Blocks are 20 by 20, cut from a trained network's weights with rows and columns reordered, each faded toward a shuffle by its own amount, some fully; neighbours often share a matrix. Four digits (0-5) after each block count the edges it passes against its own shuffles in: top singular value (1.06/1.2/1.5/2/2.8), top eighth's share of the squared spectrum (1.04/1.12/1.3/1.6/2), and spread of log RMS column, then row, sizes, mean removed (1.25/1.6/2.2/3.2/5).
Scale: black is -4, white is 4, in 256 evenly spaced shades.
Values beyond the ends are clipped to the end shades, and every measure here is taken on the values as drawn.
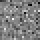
0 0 0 0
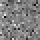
0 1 0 1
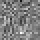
3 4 2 0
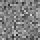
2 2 1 0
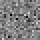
0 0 0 0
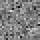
0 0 0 0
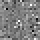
0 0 0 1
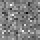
1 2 0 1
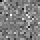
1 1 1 0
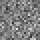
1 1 0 0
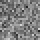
1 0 0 0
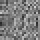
3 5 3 0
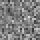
3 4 2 0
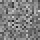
2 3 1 0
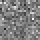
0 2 0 0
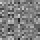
3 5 3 0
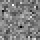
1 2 0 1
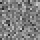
1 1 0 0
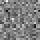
3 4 2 1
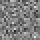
2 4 2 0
